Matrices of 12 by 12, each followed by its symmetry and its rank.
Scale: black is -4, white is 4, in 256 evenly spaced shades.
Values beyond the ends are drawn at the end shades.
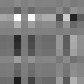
neither, rank one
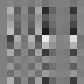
neither, rank one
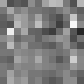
neither, rank two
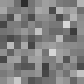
neither, full rank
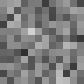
neither, full rank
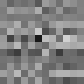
neither, rank two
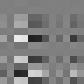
neither, rank one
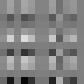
neither, rank one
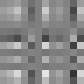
neither, rank one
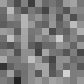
neither, full rank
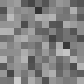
neither, full rank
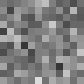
neither, full rank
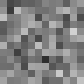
neither, full rank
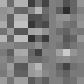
neither, rank two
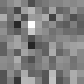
neither, rank two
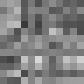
neither, rank two
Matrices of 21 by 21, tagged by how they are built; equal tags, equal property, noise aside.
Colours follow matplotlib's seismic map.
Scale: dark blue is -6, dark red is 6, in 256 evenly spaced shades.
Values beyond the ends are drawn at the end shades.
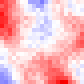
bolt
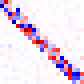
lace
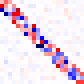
lace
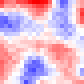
bolt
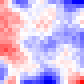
bolt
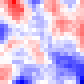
bolt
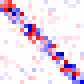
lace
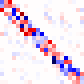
lace
